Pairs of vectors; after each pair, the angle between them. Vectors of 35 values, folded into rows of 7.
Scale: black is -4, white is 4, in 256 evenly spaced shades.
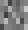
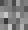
partly opposed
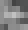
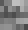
nearly opposite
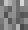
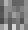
orthogonal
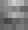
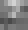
nearly parallel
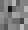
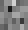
nearly parallel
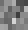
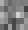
partly opposed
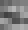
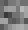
nearly parallel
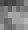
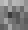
nearly opposite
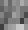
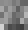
nearly opposite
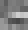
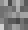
partly aligned
